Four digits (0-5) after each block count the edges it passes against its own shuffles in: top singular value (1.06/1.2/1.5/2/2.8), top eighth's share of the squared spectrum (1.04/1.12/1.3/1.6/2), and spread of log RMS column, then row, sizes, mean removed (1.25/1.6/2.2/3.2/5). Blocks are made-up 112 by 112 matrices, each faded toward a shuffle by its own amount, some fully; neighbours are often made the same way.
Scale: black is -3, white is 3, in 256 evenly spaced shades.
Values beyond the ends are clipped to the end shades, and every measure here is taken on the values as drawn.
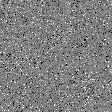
0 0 0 0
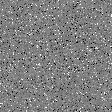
0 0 0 0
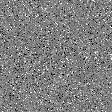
2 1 0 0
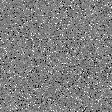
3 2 0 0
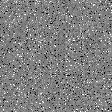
3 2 0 0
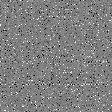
4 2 0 1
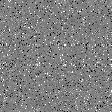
3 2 0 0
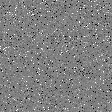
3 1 0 0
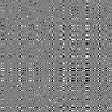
5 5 4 4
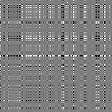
5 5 4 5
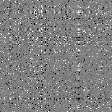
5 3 2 2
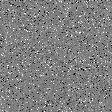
2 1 0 0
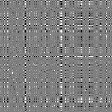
5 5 4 4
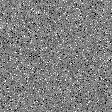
0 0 0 0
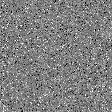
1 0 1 0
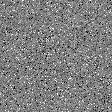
0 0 0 0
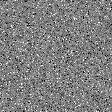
0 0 0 0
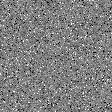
0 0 0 0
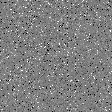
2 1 1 0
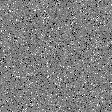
1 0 0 0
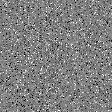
3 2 2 0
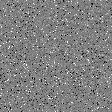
0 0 0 0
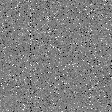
2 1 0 0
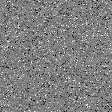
2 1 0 0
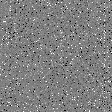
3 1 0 0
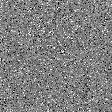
3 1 0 0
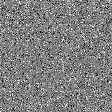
2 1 0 0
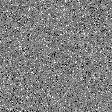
2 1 0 0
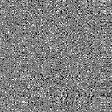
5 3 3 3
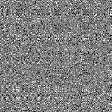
4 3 2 2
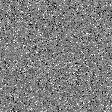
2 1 0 0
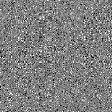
4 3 2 2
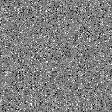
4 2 1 1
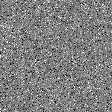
2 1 0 0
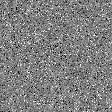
1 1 0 0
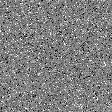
2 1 0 0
